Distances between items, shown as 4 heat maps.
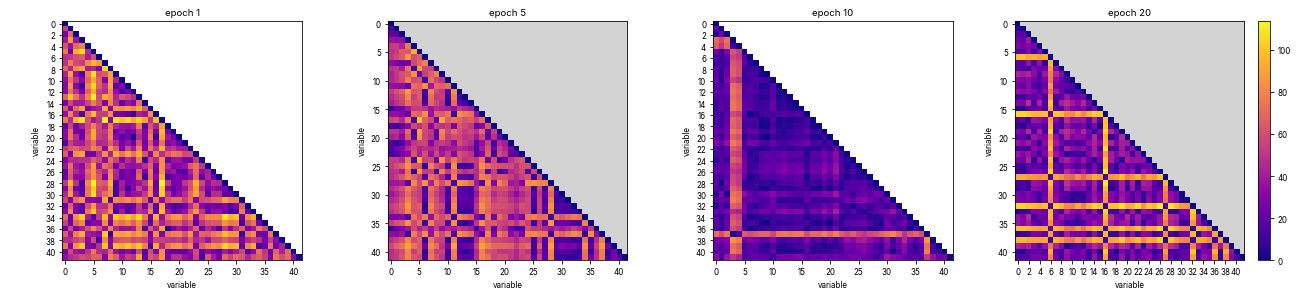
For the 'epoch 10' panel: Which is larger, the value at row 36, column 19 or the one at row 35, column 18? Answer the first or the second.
the first
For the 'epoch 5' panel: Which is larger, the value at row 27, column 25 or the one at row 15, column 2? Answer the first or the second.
the second
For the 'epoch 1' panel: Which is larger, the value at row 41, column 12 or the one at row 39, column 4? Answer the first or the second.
the first
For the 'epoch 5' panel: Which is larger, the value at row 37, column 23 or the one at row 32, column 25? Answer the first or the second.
the first
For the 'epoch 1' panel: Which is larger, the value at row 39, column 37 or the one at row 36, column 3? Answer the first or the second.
the second
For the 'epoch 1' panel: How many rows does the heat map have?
42
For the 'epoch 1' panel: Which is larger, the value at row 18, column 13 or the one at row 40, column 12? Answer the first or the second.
the first
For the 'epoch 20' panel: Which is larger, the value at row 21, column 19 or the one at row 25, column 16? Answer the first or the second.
the second
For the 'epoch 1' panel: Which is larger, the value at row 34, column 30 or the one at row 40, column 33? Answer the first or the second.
the first
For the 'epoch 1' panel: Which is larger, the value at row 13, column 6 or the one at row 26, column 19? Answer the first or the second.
the first
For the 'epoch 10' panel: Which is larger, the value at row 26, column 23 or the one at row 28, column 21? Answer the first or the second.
the second
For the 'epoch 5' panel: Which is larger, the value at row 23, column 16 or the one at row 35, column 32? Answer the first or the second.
the first
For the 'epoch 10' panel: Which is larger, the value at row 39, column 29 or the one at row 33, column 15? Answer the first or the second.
the second
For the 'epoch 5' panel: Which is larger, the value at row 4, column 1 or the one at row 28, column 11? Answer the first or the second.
the first
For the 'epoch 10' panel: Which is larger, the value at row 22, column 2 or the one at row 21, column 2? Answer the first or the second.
the second
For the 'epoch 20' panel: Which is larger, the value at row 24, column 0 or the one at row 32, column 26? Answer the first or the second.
the second
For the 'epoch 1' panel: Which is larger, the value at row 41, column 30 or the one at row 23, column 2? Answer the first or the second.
the second
